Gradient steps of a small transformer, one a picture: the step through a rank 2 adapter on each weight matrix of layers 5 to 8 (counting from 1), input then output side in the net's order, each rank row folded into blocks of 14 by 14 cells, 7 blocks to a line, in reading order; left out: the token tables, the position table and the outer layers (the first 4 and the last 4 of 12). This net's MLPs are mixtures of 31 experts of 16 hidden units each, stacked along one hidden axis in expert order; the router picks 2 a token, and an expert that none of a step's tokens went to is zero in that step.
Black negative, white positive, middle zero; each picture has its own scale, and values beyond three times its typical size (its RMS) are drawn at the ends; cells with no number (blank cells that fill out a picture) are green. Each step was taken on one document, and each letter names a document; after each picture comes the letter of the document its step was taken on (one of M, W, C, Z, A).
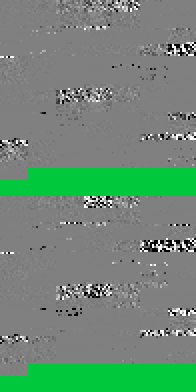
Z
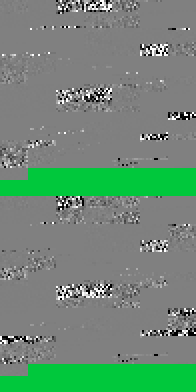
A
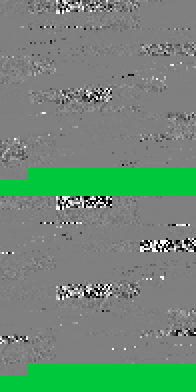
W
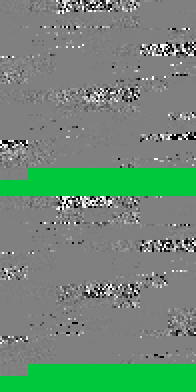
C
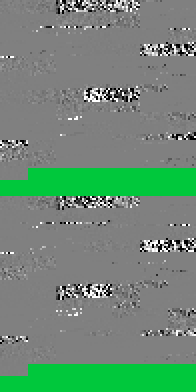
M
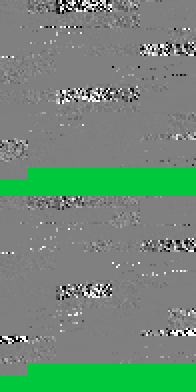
M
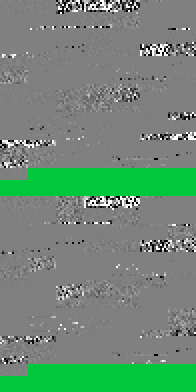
A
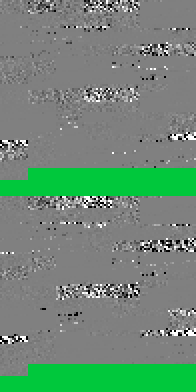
Z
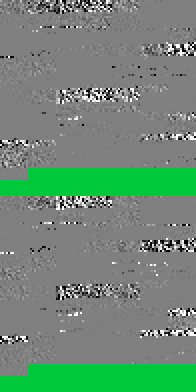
Z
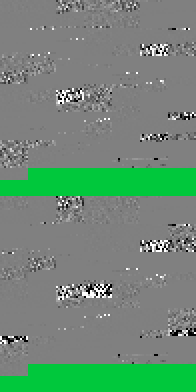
A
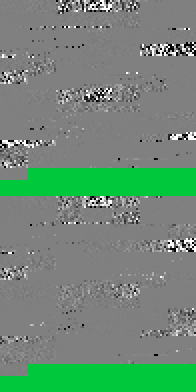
A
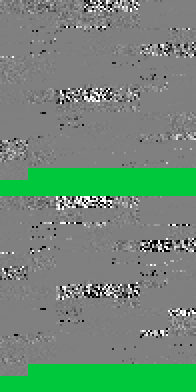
Z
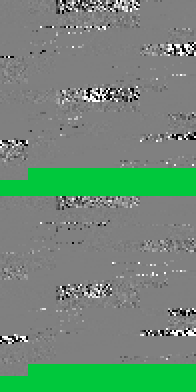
M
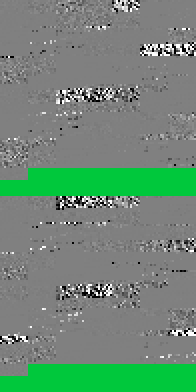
M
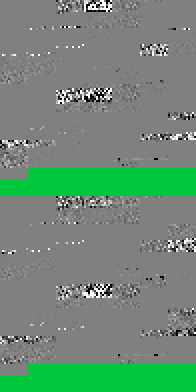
A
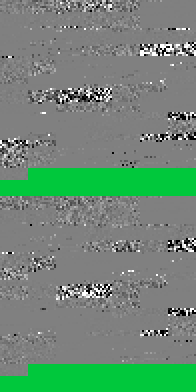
W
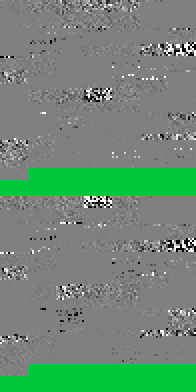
Z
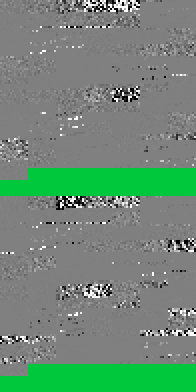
M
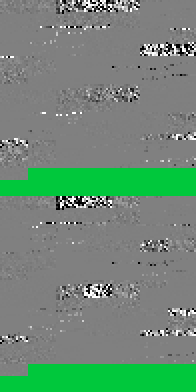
M
